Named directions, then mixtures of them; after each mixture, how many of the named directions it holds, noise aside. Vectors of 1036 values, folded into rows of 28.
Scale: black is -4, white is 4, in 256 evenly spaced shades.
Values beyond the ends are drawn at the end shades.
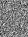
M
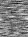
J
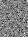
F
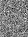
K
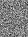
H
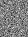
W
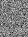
three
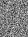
two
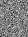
one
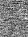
three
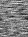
one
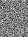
two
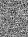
three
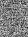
two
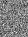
three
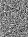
two
